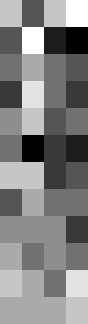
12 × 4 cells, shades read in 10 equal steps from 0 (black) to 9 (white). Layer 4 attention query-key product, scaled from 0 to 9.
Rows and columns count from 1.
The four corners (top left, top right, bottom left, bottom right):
7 9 6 7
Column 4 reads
9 0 3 2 4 1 3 4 2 4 8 7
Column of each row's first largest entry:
4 2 2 2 2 1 1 2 1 1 4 4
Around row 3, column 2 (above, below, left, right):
9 8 4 4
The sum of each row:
26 13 17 16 19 7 19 17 17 19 25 25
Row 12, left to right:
6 6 6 7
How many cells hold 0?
2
